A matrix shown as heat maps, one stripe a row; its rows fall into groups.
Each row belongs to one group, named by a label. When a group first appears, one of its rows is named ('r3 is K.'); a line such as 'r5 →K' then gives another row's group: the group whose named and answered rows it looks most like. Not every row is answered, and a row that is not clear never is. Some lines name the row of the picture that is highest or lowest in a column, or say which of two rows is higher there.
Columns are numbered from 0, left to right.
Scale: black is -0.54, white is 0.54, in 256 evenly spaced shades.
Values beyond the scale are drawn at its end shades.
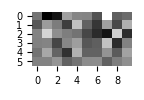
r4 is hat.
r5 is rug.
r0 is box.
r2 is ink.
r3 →box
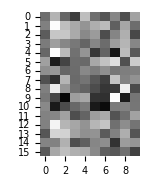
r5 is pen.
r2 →ink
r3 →ink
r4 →ink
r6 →hat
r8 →ink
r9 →box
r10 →box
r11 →rug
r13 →ink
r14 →rug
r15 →ink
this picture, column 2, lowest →9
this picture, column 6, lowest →10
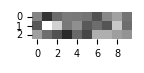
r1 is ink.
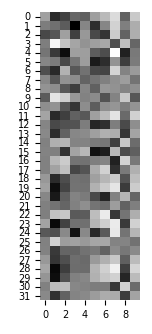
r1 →hat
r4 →box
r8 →hat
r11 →pen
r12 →box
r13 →pen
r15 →box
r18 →pen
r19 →pen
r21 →box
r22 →rug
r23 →pen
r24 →hat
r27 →pen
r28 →pen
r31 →pen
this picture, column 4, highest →15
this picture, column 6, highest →22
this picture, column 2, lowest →4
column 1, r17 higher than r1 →Yes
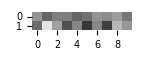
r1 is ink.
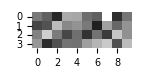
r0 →box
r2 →ink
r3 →pen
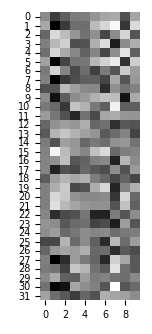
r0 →pen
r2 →ink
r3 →rug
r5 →pen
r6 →ink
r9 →pen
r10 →box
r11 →hat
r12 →ink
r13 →ink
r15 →rug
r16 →rug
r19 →rug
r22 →box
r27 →box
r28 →box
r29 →hat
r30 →box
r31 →hat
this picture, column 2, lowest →30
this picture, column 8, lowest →9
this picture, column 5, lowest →22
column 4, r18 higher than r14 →Yes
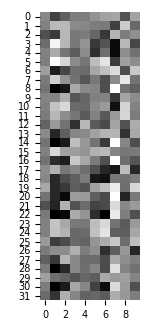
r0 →pen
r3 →ink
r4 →ink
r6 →pen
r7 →ink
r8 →box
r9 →rug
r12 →hat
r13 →pen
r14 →box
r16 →box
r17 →ink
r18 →box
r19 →pen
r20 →box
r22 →box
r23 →rug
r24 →rug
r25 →pen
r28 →box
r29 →hat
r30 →box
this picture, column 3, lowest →12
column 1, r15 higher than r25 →Yes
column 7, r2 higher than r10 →Yes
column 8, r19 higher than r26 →No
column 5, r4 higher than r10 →No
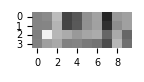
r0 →rug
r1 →rug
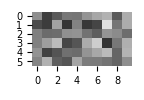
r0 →pen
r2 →box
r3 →rug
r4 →pen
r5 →hat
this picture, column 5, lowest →1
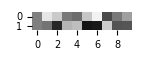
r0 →rug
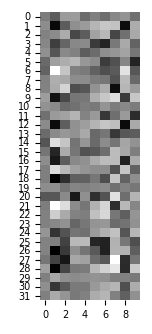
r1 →pen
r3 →box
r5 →ink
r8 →rug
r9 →pen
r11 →ink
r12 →pen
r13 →ink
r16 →pen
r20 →hat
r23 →rug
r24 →pen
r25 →box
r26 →box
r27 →box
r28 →pen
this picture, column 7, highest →27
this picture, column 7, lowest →8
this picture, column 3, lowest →20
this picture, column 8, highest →6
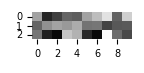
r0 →pen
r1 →ink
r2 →box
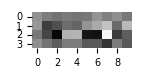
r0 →hat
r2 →box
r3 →ink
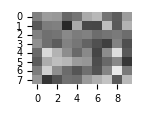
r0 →rug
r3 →ink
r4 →ink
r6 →ink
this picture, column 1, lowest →7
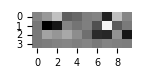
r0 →rug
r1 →box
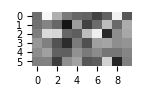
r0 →ink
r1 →hat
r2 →rug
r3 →hat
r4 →hat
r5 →box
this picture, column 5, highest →2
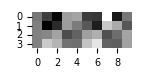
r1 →box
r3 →rug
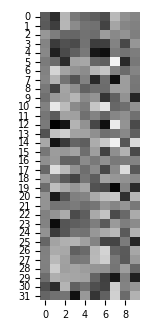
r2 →hat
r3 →box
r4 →box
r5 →box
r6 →rug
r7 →ink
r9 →ink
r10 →rug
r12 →box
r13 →ink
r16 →hat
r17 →ink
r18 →hat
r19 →ink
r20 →pen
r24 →pen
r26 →rug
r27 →rug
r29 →ink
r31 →hat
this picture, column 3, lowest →31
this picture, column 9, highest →14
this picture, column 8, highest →17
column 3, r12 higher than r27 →Yes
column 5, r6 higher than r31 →Yes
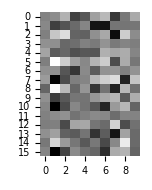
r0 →rug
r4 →hat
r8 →ink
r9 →pen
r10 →box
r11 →rug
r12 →box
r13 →ink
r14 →ink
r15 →box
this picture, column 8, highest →14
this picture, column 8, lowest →7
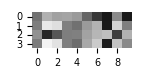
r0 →ink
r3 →rug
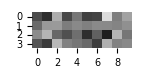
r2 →ink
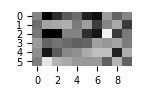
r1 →ink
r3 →hat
